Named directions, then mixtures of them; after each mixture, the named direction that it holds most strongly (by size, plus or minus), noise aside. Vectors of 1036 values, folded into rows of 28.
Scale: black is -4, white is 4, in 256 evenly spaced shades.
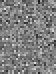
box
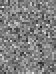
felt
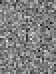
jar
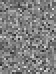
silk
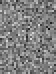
jar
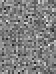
box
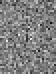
jar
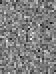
jar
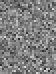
silk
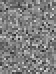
silk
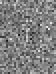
jar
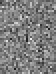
jar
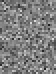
silk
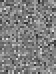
box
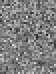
felt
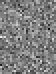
silk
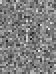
jar
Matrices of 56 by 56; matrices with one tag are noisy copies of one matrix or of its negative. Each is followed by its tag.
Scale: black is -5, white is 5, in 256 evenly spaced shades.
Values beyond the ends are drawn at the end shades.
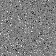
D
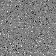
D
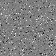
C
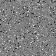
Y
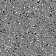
Y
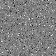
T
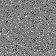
D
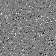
C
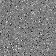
D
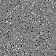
D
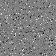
C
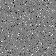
T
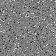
Y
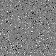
D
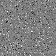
D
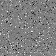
D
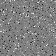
Y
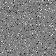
T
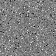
Y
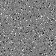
C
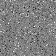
Y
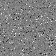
C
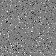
D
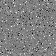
T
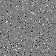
D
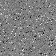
C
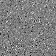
D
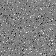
C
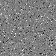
C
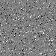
C
